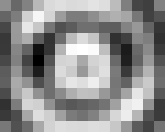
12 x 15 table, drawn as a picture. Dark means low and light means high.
The texture is blotchy. The middle left is the ninth with the lowest average. The centre is the smoothest part. The centre is the ninth with the highest average. Rings spread out from the centre.
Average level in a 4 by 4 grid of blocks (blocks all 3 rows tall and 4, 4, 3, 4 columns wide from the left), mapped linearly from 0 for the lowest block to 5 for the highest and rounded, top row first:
4 4 4 1
0 4 4 0
2 5 5 3
3 4 5 3
